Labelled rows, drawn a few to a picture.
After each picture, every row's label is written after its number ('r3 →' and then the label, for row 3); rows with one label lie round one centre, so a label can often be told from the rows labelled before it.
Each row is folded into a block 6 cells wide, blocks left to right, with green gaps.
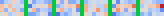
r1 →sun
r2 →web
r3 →web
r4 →sun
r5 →web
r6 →web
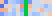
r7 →web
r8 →sun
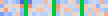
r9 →web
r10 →sun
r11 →sun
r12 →sun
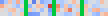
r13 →sun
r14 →web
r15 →sun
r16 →sun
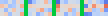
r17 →sun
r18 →sun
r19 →sun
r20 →web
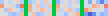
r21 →sun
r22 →sun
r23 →sun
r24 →web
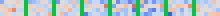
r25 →sun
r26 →sun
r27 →sun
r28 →web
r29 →web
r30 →web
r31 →web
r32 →sun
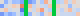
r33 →web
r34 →sun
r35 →sun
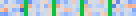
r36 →web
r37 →sun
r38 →sun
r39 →sun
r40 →web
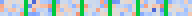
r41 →sun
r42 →web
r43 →sun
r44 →sun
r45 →sun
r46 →web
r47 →sun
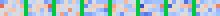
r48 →sun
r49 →web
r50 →sun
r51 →web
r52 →sun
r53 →web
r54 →web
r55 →web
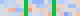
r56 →sun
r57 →sun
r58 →sun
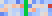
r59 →web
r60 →web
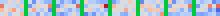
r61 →sun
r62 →web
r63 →web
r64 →web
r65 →sun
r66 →sun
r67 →web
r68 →web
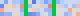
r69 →web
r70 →web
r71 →sun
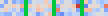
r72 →web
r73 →sun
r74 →web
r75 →web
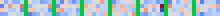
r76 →web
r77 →web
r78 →web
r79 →sun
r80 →sun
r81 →web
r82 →sun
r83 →web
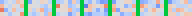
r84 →sun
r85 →sun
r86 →sun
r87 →web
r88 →sun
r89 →sun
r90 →sun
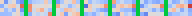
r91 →web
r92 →sun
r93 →sun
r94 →web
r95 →web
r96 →web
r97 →web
